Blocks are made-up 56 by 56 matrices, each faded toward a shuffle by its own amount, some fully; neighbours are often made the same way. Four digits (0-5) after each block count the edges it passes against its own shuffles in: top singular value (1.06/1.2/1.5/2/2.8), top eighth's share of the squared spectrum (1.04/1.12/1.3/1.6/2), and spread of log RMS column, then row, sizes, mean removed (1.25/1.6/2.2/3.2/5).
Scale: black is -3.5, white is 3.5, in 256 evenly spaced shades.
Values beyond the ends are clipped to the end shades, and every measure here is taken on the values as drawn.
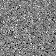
0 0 0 1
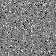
0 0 0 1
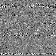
2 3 0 3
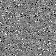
1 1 0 1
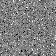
0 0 0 0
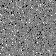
1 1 0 0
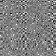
4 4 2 2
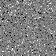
1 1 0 0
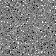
3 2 1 0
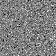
2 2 0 0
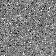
0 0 0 0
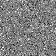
2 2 0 0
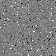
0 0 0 0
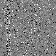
2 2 2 0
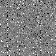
2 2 2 0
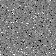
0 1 0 0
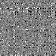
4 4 1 2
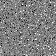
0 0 0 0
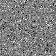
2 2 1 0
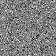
2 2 0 0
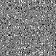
3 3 1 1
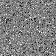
2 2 0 1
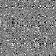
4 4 2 2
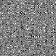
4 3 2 2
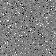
2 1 0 0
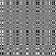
5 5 4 4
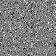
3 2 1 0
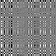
5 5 4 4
